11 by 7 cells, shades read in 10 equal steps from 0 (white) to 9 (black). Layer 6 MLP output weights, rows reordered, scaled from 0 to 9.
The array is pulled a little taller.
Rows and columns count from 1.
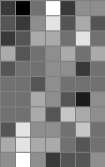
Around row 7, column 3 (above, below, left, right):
6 3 5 4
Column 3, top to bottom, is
5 4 3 5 5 6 3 3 4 3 4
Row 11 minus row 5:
-2 -5 -1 3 2 -1 -1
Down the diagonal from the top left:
7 7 3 4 4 5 4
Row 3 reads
7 6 3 3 5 1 5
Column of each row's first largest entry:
2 2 1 2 6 3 6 4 1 6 4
